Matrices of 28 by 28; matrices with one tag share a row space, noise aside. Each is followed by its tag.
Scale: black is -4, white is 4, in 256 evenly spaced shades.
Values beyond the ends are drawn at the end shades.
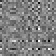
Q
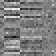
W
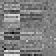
W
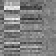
W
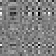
Q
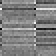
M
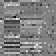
W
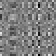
Q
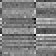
M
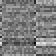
M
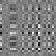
Q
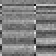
M
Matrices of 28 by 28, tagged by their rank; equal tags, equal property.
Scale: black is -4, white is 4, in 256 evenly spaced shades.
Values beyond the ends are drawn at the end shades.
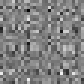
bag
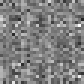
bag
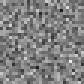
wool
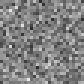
wool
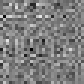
bag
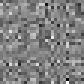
bag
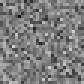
wool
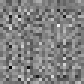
bag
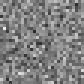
wool
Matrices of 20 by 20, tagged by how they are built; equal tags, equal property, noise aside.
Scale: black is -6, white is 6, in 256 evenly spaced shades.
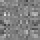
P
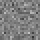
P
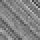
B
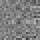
P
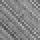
B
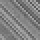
B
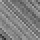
B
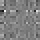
P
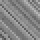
B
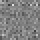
P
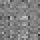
P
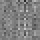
P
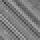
B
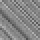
B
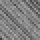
B
